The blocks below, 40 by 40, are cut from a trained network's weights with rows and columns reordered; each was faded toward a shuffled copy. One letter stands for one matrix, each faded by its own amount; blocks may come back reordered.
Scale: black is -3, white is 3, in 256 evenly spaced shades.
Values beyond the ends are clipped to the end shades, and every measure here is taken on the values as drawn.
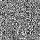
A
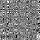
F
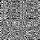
F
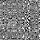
F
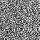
A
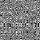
F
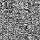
A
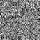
A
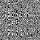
F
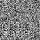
A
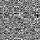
F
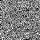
A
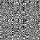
F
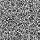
A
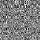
F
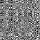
F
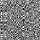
F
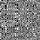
F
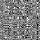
F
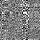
F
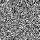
A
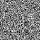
A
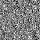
A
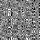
F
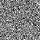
A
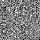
A
